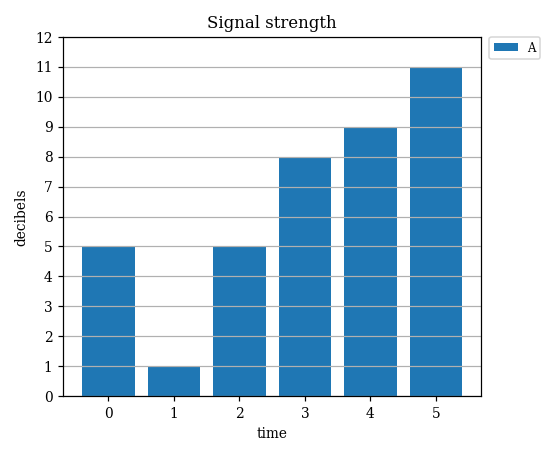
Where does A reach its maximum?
5
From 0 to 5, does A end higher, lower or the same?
higher
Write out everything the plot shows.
Title: Signal strength
x-axis: time, ticks 0 1 2 3 4 5
y-axis: decibels, ticks 0 1 2 3 4 5 6 7 8 9 10 11 12
Legend: A
Values:
A: 5 1 5 8 9 11
